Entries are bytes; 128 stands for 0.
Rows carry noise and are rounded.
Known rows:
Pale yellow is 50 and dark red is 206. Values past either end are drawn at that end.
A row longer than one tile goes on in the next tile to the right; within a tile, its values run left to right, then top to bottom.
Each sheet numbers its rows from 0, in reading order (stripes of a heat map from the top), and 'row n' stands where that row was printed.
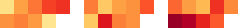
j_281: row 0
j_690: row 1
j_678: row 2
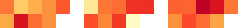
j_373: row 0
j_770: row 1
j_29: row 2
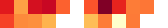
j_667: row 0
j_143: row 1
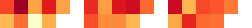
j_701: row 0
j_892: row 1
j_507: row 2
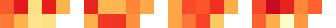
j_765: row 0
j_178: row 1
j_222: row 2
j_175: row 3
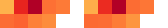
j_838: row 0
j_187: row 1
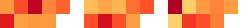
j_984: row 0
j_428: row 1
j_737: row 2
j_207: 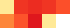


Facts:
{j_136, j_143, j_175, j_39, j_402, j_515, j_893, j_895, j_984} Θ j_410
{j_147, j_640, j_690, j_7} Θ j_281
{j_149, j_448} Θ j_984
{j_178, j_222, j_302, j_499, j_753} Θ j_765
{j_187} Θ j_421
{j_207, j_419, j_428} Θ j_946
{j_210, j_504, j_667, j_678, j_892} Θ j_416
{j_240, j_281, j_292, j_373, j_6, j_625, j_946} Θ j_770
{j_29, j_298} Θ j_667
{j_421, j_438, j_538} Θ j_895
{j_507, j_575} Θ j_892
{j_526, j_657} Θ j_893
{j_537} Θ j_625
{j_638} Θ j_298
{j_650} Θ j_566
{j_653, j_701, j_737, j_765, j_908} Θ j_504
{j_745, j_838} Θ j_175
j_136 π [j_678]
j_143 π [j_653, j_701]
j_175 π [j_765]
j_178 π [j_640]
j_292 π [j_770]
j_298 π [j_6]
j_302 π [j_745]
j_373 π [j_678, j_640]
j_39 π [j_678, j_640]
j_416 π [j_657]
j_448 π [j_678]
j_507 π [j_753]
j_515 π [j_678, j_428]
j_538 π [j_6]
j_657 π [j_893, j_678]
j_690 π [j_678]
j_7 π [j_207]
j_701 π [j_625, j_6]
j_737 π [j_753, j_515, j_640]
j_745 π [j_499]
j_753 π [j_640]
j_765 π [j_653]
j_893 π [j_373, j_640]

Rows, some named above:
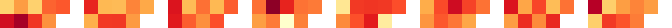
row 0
j_640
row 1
j_178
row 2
j_893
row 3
j_538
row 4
j_207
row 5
j_650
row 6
j_39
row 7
j_737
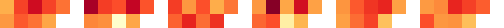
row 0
j_650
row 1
j_298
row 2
j_515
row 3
j_653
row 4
j_908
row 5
j_566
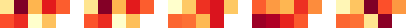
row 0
j_6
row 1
j_6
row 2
j_499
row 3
j_678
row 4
j_745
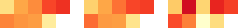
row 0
j_946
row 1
j_419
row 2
j_625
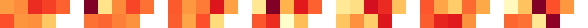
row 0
j_566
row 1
j_416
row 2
j_504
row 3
j_6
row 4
j_302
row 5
j_753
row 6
j_745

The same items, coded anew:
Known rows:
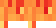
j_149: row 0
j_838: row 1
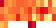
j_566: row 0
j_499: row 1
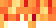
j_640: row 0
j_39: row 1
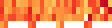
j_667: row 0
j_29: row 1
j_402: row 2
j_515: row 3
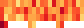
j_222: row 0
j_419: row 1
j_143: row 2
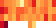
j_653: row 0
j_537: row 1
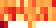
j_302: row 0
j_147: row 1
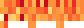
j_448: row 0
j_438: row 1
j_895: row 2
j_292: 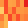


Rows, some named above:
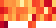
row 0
j_653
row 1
j_515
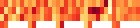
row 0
j_678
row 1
j_143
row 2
j_175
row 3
j_745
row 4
j_504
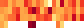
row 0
j_281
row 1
j_765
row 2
j_428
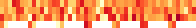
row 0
j_6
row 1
j_690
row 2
j_893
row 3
j_178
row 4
j_416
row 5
j_908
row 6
j_507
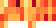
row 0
j_538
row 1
j_428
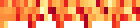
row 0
j_625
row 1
j_753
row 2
j_737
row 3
j_701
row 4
j_737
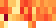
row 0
j_373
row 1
j_892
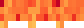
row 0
j_566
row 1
j_770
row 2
j_566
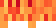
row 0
j_421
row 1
j_650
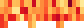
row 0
j_737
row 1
j_207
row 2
j_298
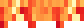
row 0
j_178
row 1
j_908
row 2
j_178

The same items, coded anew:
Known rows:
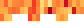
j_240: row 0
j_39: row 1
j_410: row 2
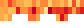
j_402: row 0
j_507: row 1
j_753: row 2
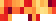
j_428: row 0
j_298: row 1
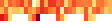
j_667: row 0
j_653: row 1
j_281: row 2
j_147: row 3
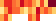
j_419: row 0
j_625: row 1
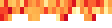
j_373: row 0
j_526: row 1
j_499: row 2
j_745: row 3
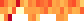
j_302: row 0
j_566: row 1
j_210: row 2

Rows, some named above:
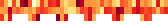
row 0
j_6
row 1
j_653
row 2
j_298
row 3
j_416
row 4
j_678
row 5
j_178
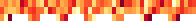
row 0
j_538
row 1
j_737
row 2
j_499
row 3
j_281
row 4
j_421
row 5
j_765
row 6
j_653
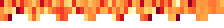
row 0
j_175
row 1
j_892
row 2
j_737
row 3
j_908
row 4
j_499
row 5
j_175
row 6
j_701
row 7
j_650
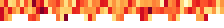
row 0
j_690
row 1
j_207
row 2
j_143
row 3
j_504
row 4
j_222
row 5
j_640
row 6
j_893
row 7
j_745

